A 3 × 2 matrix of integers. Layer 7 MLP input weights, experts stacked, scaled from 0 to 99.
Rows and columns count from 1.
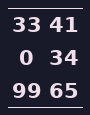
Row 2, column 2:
34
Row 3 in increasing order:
65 99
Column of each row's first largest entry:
2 2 1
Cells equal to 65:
1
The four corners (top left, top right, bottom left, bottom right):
33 41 99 65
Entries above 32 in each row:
2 1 2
